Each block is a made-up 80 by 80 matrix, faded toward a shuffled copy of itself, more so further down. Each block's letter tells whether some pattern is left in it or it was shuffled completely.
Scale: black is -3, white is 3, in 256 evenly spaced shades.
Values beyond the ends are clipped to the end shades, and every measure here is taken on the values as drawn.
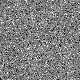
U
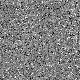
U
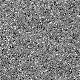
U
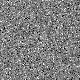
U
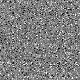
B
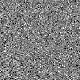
B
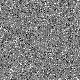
U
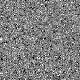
B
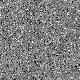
U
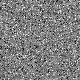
U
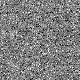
B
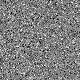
U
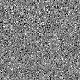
B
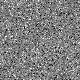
U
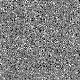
B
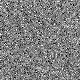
U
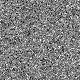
U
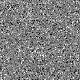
B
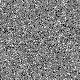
U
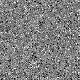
B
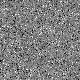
U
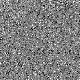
B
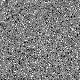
U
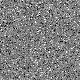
U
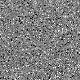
B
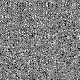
B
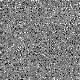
B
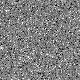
U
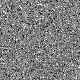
U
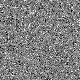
U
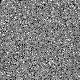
U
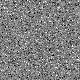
U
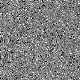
B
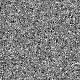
U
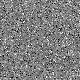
U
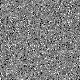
B
